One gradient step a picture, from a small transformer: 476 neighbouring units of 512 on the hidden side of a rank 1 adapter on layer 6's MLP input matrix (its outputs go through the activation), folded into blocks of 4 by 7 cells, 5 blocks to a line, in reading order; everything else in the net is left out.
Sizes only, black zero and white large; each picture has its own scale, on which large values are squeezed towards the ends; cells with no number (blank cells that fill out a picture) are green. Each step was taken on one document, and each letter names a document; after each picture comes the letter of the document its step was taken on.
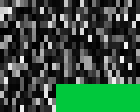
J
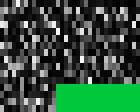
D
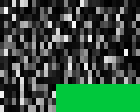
D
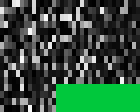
D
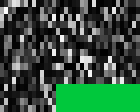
J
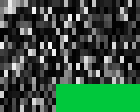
J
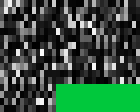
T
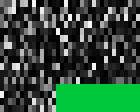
T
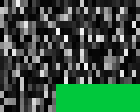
D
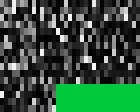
T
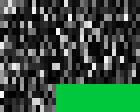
T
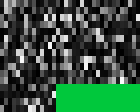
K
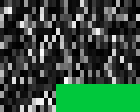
J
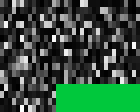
K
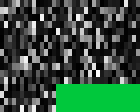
K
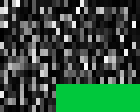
D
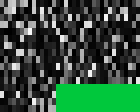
T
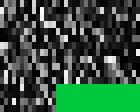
K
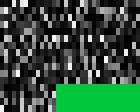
D
